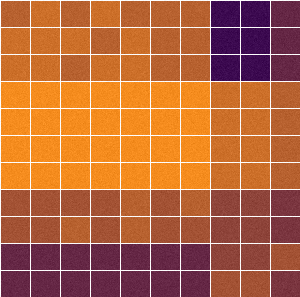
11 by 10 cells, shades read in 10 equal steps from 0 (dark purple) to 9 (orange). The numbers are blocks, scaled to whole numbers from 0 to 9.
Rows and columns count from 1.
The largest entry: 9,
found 28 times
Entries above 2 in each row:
7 7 7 10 10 10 10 10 10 3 3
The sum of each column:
70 71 70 70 72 68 69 45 45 44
